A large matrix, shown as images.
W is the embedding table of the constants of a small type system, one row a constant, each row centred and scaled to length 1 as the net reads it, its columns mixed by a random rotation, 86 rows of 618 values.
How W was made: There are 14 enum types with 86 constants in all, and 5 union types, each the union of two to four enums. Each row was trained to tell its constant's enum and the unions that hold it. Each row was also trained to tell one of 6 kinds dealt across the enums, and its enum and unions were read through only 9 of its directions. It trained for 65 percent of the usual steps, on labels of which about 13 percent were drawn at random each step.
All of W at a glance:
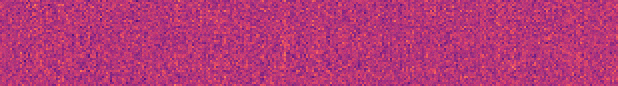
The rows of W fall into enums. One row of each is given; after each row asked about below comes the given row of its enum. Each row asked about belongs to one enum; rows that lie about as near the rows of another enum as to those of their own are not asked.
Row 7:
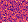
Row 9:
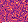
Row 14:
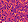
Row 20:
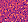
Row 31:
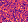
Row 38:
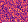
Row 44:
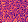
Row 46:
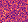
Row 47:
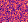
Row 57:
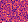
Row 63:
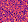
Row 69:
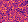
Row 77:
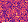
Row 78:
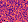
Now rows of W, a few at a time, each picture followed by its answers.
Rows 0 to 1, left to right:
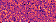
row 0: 46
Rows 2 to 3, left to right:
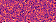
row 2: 9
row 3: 14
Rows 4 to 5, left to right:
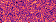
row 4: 44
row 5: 69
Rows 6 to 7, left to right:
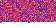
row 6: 38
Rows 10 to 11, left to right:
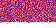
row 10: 78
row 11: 78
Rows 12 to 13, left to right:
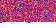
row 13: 9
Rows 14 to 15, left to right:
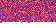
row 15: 38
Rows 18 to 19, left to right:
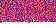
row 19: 38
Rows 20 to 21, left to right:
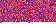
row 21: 46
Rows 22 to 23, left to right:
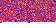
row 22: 14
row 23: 63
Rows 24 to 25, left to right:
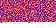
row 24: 47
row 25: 57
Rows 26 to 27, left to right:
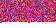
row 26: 7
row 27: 77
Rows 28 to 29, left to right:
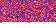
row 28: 69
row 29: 47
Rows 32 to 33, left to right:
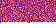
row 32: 78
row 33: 7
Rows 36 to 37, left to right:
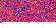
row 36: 31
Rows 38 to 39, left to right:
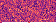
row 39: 31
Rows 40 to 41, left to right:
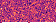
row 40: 78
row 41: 31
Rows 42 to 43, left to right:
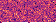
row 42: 77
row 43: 77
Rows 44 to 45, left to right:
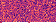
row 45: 14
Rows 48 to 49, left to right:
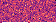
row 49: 14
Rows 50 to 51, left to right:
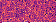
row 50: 69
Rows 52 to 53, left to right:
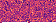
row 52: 46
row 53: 69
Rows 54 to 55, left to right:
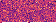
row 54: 57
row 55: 63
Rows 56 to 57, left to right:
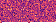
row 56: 63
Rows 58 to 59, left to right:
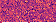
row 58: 77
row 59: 46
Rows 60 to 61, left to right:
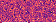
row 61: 69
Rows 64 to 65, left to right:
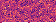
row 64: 69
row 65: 7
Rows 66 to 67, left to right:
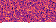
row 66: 57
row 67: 31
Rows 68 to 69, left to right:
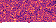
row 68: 9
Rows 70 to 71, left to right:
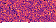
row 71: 9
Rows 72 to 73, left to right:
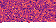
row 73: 14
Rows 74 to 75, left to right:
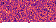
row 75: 7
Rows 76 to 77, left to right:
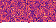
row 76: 78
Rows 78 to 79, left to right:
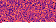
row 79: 31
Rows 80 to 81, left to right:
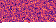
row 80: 7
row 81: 38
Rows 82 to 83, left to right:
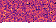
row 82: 46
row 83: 7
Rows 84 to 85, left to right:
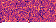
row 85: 63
